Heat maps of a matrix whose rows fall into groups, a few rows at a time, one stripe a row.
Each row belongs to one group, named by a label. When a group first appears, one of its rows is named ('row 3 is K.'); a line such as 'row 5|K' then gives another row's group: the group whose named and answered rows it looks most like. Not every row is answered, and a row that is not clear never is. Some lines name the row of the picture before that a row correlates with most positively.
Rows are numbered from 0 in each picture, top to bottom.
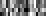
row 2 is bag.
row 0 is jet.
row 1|jet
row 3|jet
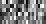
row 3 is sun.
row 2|jet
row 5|sun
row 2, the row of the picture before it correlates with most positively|0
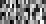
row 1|jet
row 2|bag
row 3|sun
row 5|bag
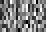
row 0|jet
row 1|sun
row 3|jet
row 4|sun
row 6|sun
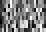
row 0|jet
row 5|sun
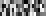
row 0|bag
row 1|sun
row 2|bag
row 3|jet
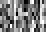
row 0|bag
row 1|bag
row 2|bag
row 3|sun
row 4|bag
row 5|bag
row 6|jet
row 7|bag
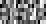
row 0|bag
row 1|sun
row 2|jet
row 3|jet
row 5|bag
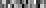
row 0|jet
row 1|bag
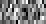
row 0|sun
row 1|jet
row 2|bag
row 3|bag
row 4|bag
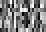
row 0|bag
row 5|bag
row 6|bag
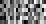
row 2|sun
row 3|bag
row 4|sun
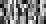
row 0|bag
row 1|sun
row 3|bag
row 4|jet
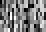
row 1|sun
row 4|jet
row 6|bag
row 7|bag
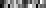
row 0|bag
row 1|jet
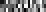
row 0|sun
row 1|sun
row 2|bag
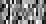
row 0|jet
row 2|jet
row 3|jet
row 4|jet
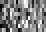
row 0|sun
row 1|sun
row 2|jet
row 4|jet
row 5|sun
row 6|sun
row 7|jet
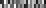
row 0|jet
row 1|bag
